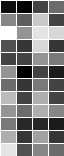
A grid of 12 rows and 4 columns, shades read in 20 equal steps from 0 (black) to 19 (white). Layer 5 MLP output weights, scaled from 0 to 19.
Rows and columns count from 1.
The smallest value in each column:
1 0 3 2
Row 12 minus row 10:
8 3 7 6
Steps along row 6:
down up down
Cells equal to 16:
2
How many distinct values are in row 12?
4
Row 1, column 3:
5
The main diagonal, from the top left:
1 7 17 4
